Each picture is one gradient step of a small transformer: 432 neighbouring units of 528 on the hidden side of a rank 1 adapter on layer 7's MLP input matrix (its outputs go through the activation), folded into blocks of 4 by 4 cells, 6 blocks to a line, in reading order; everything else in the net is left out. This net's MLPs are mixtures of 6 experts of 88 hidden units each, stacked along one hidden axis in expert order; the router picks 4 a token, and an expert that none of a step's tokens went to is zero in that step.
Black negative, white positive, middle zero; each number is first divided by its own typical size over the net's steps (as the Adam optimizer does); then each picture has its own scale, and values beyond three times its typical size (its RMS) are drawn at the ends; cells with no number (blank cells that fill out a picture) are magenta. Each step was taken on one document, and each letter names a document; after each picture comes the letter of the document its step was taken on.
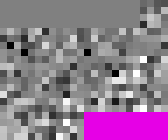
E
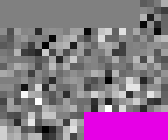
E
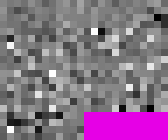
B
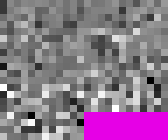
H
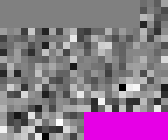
E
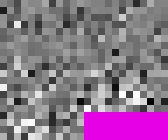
H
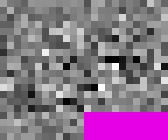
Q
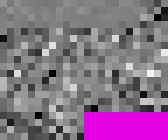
B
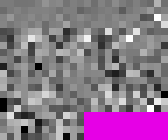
H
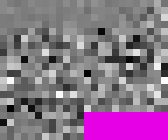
Q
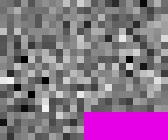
Q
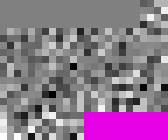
E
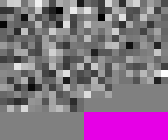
Q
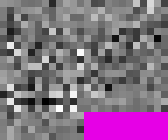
Q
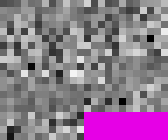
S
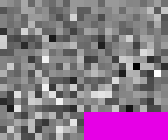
H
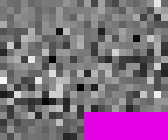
Q
